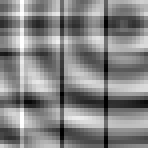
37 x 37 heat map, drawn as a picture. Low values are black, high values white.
Rings: centred on the top right. Ninth with the lowest average: bottom right. Stripes: horizontal, repeating 4 times. Odd lines: columns 6, 16 and 27. Average level on the scale: 50%. Slope: none. Histogram: bell-shaped.
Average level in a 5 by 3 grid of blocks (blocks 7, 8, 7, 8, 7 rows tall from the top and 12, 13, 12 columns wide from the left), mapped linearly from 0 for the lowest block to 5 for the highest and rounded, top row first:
221 | 333 | 532 | 210 | 312
